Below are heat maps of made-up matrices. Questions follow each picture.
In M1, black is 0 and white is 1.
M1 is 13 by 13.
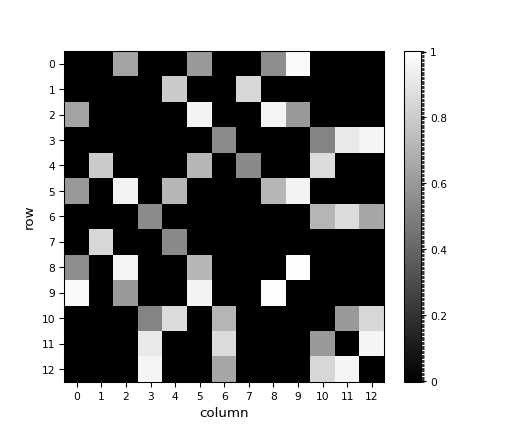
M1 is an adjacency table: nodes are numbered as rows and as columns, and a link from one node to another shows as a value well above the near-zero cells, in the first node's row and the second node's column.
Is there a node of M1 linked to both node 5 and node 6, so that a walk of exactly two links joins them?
no
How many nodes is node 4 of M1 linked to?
4
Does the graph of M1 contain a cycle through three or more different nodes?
yes
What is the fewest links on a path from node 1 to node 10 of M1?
2
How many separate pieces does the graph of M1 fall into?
1
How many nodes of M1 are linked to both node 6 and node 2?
0
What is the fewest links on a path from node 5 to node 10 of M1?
2
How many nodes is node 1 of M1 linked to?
2
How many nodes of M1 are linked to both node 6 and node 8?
0
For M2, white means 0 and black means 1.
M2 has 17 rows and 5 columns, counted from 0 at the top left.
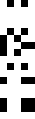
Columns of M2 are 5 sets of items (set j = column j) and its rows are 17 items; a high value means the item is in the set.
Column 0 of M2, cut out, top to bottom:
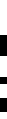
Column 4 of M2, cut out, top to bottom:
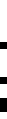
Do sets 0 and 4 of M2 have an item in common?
yes
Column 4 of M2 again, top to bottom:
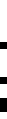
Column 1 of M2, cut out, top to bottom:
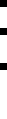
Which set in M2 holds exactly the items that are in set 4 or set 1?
3
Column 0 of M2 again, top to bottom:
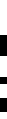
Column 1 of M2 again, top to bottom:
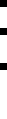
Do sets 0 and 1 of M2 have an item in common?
no
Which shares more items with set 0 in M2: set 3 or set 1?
set 3
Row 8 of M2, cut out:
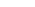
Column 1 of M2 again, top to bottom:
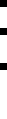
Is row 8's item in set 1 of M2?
no
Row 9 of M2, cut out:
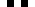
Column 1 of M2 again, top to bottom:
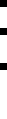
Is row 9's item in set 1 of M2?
yes
